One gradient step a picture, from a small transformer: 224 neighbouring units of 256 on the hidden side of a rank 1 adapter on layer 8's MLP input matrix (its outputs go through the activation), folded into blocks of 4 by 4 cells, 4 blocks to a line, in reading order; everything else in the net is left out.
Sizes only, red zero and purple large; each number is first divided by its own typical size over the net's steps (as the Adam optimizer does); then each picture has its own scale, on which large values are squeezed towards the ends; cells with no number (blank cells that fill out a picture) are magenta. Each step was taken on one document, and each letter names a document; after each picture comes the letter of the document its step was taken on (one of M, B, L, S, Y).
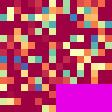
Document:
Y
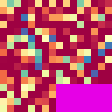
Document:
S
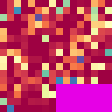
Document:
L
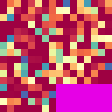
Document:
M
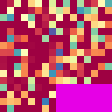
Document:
M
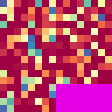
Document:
S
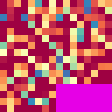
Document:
M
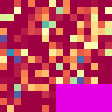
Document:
L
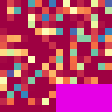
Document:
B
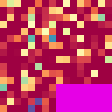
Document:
S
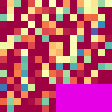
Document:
M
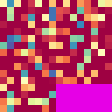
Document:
M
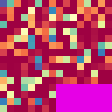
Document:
S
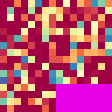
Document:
B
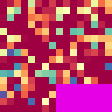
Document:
B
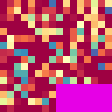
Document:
B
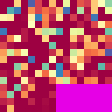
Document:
B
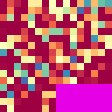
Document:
M
